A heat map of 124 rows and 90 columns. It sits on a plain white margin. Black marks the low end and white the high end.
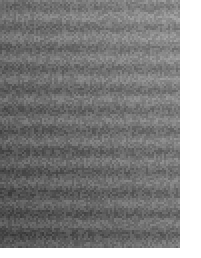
Ninth with the lowest average: bottom left. Odd rows or columns: none. Slope: up to the top right. Stripes: horizontal, repeating 12 times. Histogram: bell-shaped. Ninth with the highest average: top right.
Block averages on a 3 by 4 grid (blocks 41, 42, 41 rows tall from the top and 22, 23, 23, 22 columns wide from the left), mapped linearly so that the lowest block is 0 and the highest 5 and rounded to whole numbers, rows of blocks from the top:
2 3 4 5
1 2 3 4
0 1 2 3
